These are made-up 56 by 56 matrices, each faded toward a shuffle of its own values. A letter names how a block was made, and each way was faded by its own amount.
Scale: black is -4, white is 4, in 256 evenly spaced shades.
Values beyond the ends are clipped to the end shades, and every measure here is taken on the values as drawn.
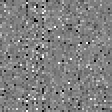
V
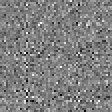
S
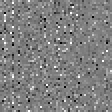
V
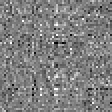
S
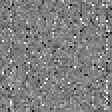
V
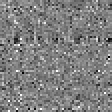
S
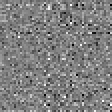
S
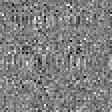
S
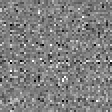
S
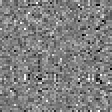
S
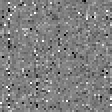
V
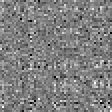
S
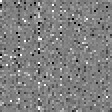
V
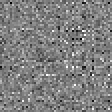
S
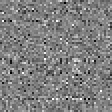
S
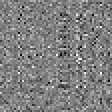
S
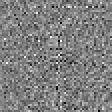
S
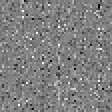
V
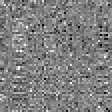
S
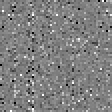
V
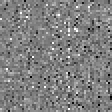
V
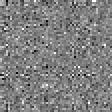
S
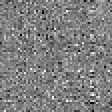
S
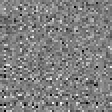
S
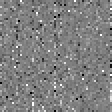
V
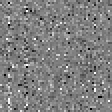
V
